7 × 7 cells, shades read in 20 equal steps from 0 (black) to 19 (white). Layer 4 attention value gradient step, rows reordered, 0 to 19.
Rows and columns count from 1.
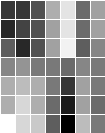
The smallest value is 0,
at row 7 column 5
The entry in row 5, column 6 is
12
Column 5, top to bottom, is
17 17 18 8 4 2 0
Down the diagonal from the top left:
4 5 6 9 4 12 9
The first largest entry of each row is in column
5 5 5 2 2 2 1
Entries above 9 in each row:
3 3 3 3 4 4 4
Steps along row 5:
up down down down up down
